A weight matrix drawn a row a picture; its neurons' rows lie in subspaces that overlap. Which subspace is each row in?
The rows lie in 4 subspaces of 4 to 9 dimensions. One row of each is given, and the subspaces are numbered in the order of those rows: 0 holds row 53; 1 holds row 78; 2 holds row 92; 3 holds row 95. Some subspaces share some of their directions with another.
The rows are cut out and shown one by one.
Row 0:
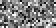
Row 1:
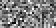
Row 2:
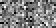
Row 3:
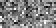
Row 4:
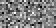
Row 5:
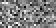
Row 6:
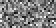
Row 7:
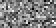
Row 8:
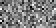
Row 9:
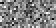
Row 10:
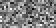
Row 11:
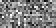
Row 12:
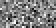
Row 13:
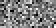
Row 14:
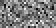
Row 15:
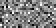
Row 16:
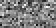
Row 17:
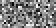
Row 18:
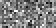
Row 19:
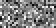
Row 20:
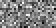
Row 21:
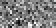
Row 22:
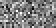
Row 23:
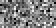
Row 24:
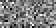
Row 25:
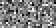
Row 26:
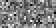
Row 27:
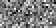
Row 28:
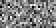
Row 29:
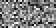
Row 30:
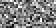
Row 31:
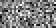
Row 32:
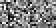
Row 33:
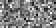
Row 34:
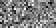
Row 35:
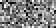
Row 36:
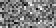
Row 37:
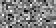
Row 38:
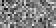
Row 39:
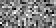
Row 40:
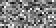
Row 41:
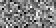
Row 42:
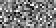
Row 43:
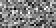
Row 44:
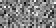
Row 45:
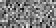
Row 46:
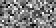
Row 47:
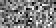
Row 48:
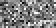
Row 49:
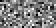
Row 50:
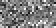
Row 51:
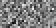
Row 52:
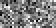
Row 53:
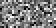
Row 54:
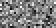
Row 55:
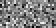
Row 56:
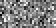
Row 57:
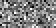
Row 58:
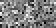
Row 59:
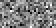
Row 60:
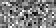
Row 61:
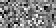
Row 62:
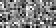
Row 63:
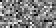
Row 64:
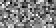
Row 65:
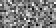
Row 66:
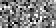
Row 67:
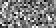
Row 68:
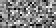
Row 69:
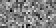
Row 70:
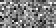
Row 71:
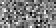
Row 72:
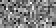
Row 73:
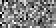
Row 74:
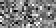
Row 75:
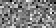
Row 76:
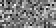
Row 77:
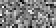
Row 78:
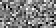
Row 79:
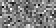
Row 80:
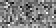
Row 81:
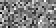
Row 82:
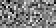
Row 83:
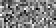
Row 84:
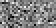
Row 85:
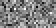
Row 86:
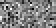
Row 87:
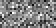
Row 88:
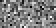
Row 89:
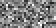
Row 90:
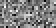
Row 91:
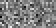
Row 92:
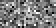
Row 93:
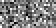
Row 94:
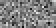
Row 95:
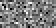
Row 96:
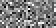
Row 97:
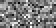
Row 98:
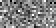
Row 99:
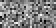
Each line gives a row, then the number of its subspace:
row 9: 0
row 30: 3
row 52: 2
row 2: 3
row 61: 2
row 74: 2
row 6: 1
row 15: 0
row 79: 3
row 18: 2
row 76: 0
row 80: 0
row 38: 0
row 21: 2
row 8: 3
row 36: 2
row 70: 0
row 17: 3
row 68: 1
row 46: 0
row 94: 2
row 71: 3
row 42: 3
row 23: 3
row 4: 3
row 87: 3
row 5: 1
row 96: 3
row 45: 2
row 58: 3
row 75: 3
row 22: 2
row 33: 3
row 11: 2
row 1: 0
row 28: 0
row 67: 0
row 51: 0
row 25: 3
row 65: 3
